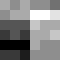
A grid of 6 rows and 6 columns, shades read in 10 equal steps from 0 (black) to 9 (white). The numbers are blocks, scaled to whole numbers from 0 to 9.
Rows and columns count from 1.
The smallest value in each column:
0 0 0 5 5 4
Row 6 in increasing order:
1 2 2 5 5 5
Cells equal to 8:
1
